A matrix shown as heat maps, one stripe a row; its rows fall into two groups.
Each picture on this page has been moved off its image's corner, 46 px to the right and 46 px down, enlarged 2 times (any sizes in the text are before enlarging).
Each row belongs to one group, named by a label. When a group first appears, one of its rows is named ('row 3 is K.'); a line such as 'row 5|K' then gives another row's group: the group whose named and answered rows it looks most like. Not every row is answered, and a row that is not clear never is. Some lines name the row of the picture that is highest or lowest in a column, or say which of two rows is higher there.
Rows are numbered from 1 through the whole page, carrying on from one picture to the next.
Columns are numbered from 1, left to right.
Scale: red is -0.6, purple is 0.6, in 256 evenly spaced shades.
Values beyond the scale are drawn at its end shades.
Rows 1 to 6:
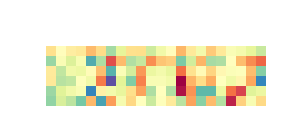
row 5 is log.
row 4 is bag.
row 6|log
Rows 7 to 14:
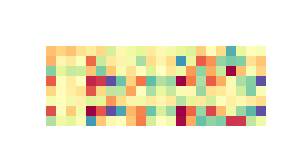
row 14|log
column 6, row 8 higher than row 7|Yes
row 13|bag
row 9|log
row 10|bag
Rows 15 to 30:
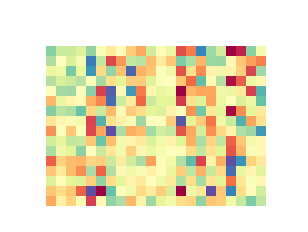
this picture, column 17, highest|29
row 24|log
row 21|log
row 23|bag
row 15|log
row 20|bag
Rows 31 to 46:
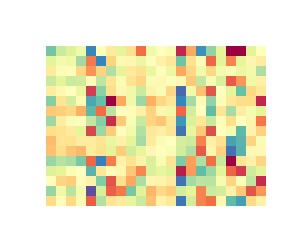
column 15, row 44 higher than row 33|Yes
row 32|log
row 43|log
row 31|log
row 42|log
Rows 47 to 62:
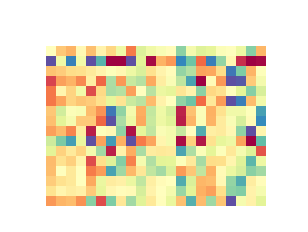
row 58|bag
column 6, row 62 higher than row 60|No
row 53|bag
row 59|bag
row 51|bag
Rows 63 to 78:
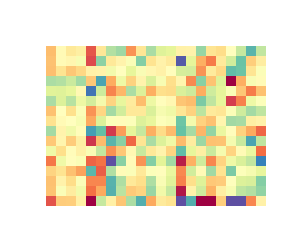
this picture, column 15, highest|78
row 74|bag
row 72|bag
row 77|bag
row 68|log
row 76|bag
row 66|log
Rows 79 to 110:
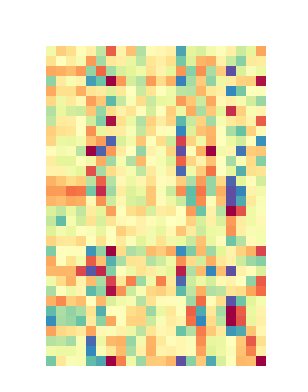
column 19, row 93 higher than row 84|Yes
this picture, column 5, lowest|89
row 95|log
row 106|log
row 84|bag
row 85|log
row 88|bag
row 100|bag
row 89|log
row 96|log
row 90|bag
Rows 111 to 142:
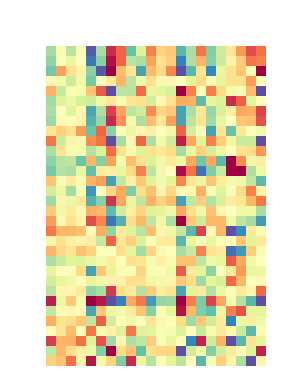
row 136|bag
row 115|bag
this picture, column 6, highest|113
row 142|bag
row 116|log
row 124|bag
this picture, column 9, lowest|142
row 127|bag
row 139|bag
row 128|bag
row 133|log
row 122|log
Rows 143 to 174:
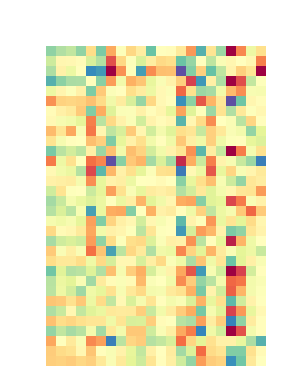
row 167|log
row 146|log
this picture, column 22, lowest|145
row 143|log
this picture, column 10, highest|145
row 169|log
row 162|log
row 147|log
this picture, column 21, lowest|159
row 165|log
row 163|bag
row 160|log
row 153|log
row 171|log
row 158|log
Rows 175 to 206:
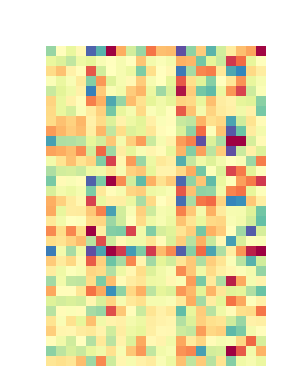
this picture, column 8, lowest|195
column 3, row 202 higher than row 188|No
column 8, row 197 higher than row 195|Yes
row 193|bag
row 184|log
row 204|bag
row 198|log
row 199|bag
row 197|bag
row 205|log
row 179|log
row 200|log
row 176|log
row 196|bag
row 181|bag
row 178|log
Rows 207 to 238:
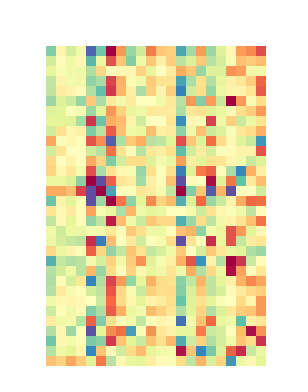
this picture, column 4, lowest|221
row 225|log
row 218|bag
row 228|log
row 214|log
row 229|log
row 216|bag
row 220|log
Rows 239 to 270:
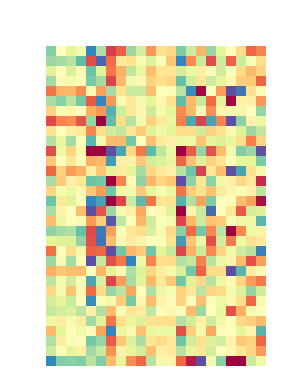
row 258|log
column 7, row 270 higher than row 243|No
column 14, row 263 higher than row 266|No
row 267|bag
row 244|log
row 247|bag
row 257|log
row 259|bag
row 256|bag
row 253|bag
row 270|log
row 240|log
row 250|bag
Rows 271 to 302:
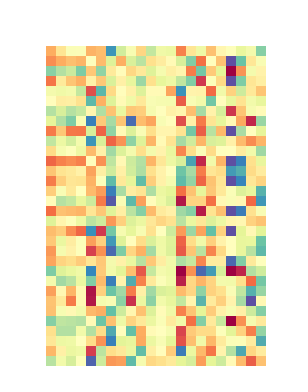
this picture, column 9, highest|278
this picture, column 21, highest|296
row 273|log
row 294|bag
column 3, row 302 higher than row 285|Yes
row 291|bag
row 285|bag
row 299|bag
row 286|bag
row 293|log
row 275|log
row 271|bag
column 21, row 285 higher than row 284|Yes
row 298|log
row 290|bag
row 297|bag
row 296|bag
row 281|bag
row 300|bag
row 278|bag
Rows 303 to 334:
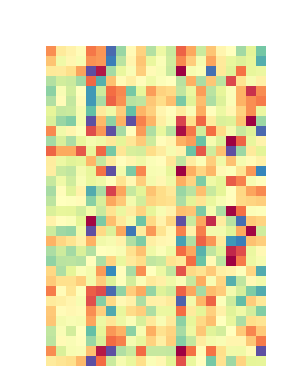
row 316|log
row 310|bag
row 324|log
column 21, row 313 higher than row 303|No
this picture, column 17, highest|305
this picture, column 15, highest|313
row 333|bag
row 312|log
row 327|bag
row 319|log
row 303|bag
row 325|bag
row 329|bag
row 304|bag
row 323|log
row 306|log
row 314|log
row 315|bag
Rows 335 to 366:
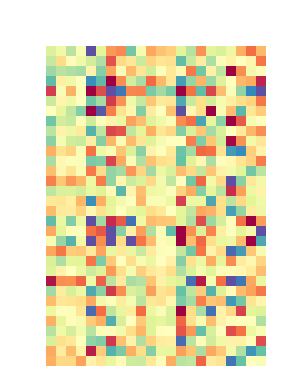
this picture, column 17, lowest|341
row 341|log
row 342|log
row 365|bag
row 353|bag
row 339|bag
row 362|bag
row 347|bag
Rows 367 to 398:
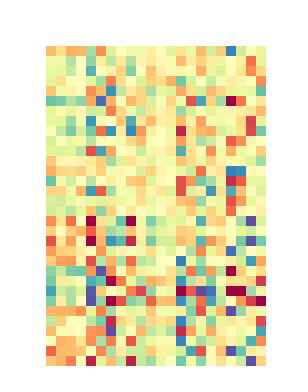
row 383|log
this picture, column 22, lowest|392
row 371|bag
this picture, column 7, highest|395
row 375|bag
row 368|bag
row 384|bag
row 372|log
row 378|bag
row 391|log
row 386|bag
